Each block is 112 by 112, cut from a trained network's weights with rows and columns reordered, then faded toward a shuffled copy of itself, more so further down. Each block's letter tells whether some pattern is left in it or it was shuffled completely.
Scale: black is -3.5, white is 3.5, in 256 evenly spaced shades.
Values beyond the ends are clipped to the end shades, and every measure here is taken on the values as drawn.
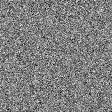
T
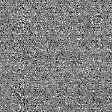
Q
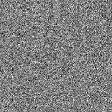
Q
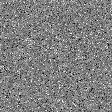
T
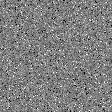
T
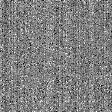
Q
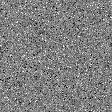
T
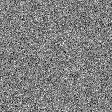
T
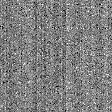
Q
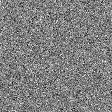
T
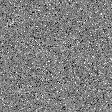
T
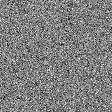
T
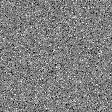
T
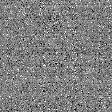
Q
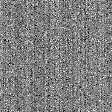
Q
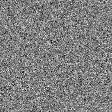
Q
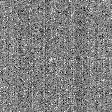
Q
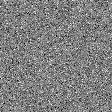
T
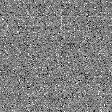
Q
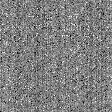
Q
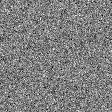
T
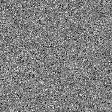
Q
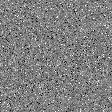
T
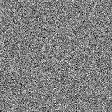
Q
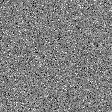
T
